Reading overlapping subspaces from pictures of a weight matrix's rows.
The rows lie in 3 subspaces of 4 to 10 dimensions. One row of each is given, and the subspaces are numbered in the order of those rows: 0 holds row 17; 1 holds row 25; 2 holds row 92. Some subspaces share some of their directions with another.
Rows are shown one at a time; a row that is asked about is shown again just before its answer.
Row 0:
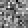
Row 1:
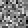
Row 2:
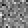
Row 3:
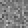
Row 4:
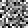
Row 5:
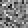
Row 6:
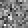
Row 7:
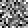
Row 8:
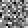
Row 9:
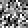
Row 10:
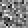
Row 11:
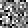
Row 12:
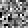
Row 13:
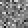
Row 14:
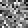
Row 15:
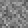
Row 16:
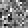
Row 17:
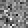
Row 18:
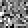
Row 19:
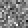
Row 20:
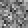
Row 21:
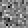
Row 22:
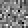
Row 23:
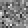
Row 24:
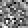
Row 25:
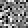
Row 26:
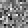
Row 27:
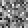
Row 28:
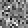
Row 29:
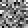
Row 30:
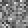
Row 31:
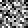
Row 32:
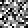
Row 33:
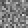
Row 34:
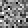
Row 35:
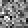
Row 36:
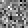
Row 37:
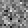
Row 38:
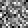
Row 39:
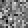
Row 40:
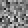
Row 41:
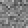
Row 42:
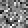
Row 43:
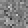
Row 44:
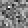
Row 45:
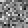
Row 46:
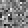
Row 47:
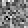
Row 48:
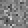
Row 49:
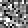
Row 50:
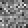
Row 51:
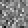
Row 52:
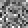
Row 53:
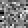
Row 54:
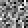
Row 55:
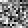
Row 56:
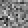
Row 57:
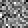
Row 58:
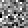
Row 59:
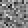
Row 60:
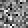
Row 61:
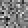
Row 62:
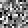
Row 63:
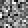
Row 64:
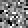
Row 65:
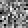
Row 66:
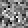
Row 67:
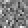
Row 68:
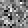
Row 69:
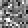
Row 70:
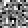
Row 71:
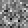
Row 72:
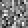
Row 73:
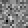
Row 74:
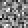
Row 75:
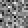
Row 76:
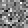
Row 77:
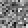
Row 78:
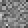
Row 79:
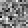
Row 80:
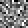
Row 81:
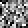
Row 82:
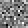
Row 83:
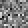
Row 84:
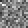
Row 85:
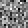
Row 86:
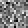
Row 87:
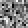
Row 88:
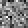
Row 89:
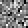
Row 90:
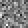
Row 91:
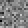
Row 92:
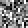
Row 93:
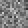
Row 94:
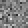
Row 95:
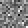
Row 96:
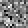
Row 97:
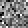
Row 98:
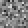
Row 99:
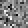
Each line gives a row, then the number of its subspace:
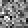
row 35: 1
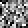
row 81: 2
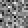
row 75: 1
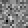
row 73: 2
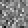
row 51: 2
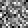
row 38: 0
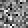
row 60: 1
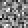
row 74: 2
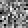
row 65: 1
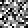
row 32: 2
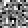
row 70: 2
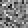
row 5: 0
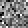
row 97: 1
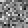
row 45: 2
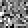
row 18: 1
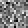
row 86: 1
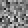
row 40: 1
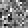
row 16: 0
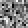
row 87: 2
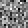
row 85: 2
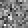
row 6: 0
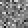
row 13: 2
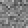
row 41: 2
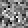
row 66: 1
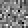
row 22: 2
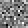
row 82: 2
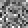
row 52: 0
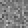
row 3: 2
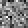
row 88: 1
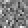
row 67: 2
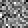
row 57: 0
